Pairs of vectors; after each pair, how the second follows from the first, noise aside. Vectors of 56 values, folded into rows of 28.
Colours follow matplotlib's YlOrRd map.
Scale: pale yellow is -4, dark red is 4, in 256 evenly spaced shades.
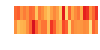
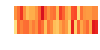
wrapped around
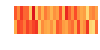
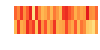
sign-scrambled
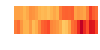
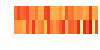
sign-scrambled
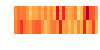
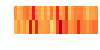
wrapped around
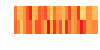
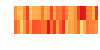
sign-scrambled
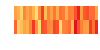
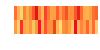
sign-scrambled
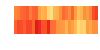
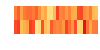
sign-scrambled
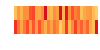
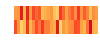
wrapped around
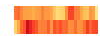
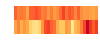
wrapped around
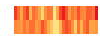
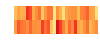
sign-scrambled
